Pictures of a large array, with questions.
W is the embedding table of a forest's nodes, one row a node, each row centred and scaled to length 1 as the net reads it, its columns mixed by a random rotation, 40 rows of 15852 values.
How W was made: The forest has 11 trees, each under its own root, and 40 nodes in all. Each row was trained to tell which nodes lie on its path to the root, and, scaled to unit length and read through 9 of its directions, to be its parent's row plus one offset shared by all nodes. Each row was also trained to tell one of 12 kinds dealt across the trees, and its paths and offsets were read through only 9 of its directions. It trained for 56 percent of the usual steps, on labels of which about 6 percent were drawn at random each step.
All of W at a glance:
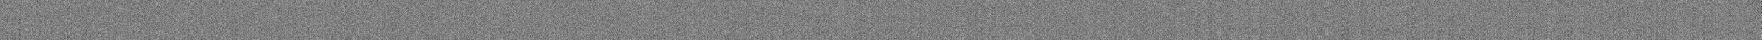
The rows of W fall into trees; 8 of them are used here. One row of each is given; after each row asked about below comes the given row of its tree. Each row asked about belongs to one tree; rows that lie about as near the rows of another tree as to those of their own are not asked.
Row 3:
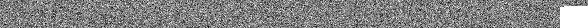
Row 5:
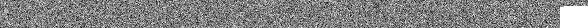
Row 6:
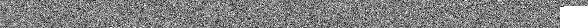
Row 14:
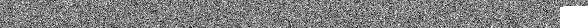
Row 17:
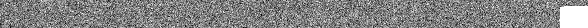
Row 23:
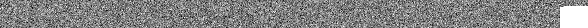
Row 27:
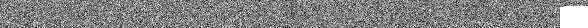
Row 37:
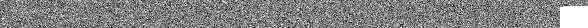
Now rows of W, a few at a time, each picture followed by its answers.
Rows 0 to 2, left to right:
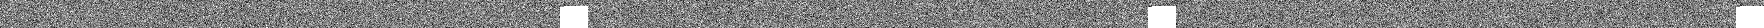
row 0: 23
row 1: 6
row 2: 27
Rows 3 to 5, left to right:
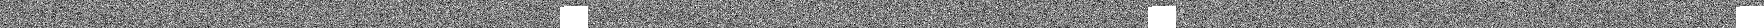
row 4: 3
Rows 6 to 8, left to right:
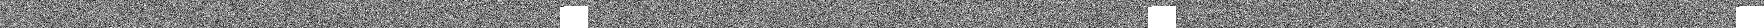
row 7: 14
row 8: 37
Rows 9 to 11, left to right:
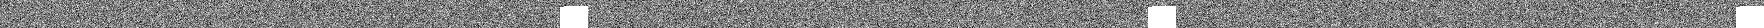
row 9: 27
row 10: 14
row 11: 37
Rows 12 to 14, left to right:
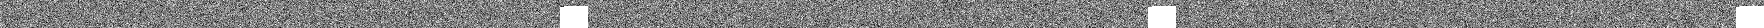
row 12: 6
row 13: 14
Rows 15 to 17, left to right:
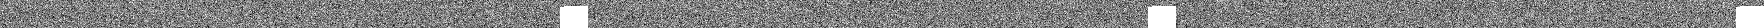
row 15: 3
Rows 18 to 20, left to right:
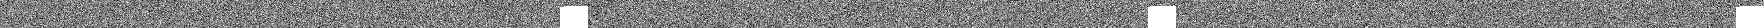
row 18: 37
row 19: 17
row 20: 27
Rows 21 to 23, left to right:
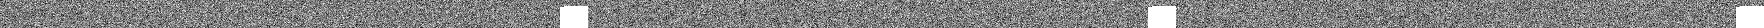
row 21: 3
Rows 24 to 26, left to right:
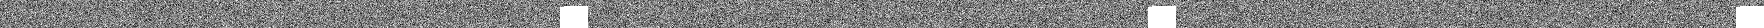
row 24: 37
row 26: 14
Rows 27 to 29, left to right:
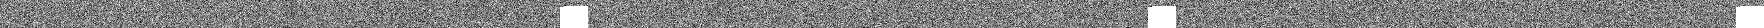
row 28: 6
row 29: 5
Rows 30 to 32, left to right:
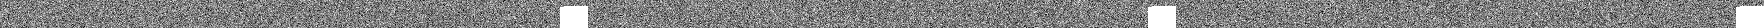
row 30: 5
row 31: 3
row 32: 3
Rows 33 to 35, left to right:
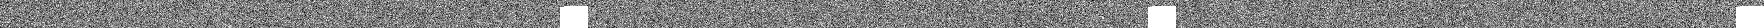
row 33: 27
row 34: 5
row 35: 17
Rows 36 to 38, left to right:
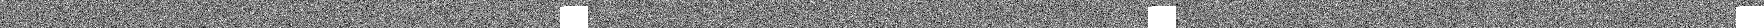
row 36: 14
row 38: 17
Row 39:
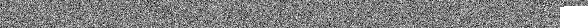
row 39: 23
